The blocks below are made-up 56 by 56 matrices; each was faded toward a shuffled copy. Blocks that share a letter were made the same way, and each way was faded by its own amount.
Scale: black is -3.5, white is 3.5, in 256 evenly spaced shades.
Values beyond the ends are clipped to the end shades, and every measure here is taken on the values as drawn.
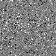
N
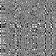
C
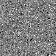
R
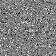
N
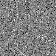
R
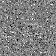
N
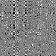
C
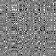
C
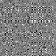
C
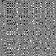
C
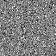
R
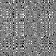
C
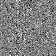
R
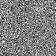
R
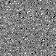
N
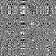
C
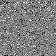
N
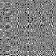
C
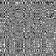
C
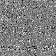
N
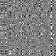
C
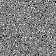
N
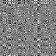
C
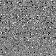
N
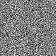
R
